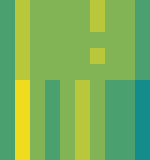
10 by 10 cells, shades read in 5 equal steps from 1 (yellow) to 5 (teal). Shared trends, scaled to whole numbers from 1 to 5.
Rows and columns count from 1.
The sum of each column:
40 15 30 35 30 25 27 35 35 45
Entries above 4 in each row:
0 0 0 0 0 1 1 1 1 1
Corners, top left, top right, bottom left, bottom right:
4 4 4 5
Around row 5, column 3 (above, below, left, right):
3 3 2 3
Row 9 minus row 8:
0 0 0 0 0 0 0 0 0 0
